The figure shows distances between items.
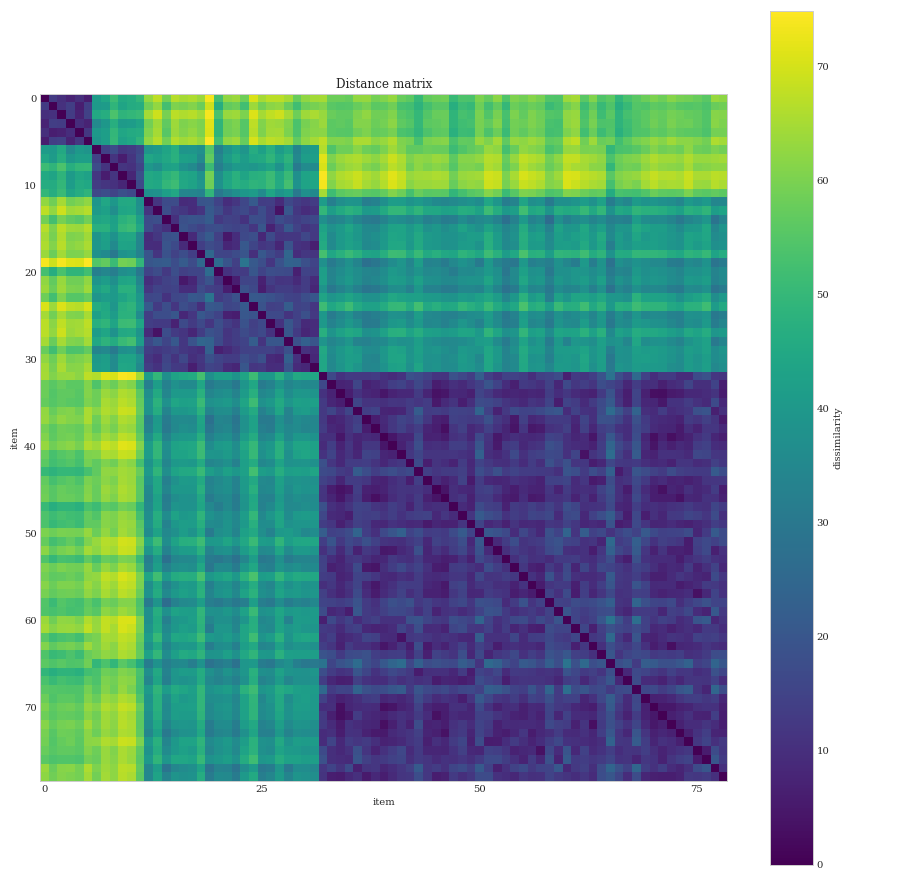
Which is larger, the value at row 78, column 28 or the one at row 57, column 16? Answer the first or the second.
the second
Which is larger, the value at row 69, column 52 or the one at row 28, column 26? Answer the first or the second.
the second
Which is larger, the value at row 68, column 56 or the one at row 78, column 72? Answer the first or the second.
the first
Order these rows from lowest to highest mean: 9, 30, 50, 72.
72, 50, 30, 9
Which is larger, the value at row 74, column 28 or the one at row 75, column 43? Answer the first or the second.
the first
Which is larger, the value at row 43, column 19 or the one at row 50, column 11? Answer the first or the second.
the second
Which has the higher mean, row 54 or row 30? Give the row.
30
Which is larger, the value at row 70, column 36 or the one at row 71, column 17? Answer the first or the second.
the second
